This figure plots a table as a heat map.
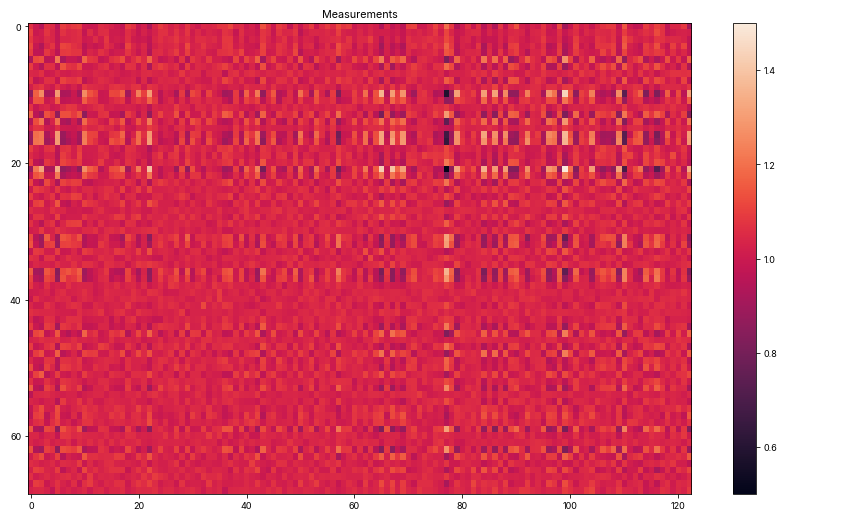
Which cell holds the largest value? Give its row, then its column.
21, 99
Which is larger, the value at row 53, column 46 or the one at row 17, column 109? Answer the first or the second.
the second
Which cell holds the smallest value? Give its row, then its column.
21, 77
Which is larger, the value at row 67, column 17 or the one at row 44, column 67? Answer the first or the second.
the first
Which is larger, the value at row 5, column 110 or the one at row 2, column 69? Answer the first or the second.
the second
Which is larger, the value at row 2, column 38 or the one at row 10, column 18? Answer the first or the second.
the first
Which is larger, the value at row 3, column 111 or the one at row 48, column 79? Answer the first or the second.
the second
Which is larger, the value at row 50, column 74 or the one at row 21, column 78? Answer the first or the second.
the first
